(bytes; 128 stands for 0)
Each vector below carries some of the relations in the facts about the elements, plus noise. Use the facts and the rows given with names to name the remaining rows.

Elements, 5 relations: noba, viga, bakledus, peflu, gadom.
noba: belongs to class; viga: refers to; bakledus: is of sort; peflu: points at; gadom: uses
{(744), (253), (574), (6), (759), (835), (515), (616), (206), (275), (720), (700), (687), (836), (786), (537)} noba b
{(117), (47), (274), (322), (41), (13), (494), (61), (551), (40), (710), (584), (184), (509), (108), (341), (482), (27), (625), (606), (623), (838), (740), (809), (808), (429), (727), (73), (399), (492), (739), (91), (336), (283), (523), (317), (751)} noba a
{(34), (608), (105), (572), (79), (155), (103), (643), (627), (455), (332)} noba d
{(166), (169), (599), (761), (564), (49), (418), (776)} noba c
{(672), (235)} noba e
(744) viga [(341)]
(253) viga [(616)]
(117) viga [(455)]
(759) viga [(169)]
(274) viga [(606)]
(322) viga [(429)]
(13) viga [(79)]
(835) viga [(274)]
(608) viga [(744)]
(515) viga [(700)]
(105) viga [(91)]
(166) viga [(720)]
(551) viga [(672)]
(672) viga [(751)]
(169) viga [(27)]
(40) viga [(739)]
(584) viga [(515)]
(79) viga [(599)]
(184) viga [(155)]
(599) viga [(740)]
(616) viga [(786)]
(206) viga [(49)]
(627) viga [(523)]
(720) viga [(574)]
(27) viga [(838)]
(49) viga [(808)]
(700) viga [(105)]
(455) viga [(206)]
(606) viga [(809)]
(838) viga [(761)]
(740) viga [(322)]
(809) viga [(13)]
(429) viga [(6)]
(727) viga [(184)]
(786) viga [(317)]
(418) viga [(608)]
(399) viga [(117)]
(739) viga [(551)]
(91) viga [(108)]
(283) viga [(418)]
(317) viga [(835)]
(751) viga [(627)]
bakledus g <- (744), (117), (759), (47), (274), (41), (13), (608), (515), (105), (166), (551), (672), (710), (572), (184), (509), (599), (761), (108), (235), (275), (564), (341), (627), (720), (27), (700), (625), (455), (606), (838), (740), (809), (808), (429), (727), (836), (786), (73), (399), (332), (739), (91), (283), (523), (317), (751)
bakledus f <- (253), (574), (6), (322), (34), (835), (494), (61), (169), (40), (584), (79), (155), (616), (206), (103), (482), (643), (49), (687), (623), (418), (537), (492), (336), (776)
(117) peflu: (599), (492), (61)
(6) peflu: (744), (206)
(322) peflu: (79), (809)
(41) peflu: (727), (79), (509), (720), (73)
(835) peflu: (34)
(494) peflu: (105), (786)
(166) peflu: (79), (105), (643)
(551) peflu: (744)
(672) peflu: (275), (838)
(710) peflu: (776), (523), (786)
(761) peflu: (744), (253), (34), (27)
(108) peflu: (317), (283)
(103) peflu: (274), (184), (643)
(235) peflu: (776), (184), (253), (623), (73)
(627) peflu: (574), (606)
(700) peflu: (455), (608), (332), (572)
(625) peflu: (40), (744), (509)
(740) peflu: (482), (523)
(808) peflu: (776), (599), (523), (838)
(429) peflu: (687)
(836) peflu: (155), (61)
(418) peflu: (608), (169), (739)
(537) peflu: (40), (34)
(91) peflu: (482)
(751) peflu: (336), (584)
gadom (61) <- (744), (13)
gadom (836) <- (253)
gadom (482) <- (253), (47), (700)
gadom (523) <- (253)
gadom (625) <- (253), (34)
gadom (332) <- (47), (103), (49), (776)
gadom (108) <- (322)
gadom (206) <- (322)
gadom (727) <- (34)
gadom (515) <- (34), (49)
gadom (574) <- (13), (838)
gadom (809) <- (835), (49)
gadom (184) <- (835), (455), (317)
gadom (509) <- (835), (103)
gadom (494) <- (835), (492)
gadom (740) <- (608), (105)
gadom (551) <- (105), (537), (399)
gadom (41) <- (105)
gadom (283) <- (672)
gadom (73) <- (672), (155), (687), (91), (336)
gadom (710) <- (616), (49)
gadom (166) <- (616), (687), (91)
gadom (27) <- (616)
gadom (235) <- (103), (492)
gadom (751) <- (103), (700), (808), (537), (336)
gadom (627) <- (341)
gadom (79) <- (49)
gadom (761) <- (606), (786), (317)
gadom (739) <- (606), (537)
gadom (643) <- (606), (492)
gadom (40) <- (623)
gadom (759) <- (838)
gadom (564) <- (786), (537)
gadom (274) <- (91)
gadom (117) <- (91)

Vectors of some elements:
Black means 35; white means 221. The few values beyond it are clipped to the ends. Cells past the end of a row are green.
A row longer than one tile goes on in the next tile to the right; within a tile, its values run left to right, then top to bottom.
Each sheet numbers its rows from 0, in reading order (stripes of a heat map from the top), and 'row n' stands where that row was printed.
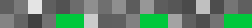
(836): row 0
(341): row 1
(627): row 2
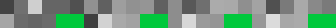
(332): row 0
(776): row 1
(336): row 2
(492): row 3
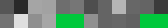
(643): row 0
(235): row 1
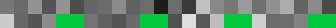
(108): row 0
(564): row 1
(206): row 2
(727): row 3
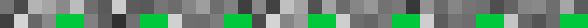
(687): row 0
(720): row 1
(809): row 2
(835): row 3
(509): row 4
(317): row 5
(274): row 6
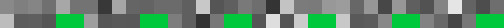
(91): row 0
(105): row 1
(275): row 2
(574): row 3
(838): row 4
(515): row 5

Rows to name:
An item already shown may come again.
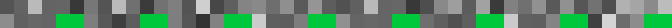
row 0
(235)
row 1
(786)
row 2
(744)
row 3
(341)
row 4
(235)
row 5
(166)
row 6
(429)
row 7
(687)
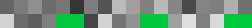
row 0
(184)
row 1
(616)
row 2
(61)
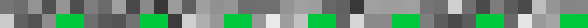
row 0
(108)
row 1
(599)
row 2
(49)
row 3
(482)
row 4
(155)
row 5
(700)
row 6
(79)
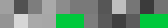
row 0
(492)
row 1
(786)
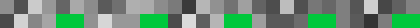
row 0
(253)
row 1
(336)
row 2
(6)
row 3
(572)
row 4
(744)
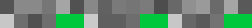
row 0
(73)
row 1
(399)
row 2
(27)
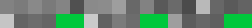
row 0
(808)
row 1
(47)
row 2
(455)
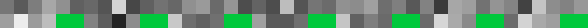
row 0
(494)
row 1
(759)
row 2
(710)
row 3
(572)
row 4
(47)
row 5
(103)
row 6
(34)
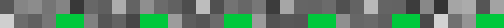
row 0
(751)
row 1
(672)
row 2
(572)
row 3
(105)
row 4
(235)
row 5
(537)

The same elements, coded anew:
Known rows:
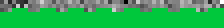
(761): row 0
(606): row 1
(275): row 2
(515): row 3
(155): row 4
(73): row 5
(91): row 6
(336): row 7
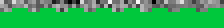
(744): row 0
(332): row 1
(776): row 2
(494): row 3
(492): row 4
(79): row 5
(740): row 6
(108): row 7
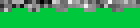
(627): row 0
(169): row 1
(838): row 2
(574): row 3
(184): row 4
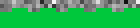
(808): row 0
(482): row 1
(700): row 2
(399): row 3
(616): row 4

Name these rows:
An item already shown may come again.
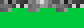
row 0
(599)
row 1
(399)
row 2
(599)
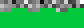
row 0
(6)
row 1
(206)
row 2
(40)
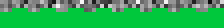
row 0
(455)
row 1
(608)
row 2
(574)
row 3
(599)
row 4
(584)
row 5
(494)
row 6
(572)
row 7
(206)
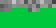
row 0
(429)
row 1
(786)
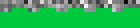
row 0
(235)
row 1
(759)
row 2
(537)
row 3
(574)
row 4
(103)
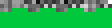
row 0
(672)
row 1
(166)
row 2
(166)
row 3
(61)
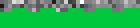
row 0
(341)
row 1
(332)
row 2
(40)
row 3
(429)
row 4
(47)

